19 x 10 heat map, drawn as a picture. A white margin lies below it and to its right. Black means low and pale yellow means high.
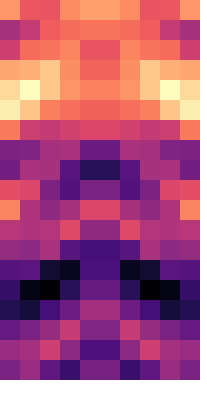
The field climbs toward the top. It is mirror symmetric from left to right. The top middle is the calmest part. Stripes running across repeat 3 times from top to bottom. There are no lone odd cells.
